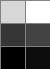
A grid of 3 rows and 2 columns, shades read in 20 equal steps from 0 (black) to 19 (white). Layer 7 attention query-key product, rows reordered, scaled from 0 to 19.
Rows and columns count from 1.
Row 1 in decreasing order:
19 16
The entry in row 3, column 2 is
1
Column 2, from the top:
19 5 1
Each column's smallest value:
0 1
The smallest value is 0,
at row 3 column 1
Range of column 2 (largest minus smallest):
18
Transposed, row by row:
16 4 0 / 19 5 1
